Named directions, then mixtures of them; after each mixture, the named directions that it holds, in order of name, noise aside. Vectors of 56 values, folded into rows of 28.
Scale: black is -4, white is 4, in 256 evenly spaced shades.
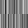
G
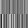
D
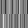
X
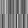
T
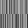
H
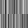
G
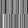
X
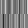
X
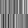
G, X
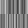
D, T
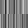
G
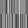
H, X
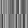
T, X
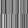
D, X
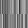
T, X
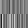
D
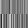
D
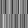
X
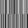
G, H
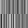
D, T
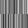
G, X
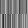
D, X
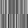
G, T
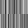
G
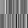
H, T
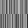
H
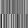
D
